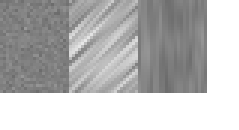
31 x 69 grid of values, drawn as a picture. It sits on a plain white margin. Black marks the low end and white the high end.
It is made of 1 by 3 panels. Panel 1,1: middling, fine-grained, faint in contrast. Panel 1,2: high, slanting up to the right. Panel 1,3: middling, streaked downward, faint in contrast.
